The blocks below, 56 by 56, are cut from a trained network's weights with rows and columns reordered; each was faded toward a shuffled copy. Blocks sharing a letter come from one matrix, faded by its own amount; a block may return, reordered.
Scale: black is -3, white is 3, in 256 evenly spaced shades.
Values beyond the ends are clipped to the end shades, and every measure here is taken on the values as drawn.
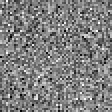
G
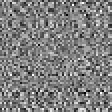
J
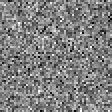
G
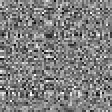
J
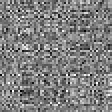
J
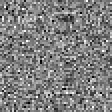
G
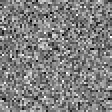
G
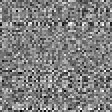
J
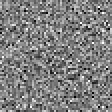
G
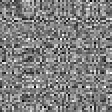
J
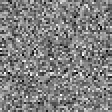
G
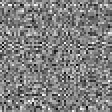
J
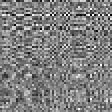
J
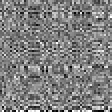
J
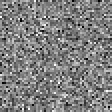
G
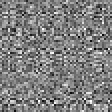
J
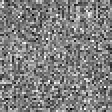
G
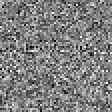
G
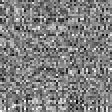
J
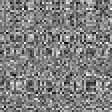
J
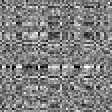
J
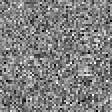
G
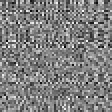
J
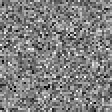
G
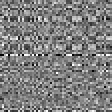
J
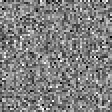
G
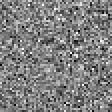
G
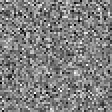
G
